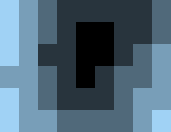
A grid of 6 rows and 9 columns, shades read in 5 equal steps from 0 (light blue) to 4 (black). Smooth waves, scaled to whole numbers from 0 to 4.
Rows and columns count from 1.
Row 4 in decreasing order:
4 3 3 2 2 2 1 1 1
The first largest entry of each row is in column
4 5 5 5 4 4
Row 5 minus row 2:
0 0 0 0 -1 -1 -1 -2 -1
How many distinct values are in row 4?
4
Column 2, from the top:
1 1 1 1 1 1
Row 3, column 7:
3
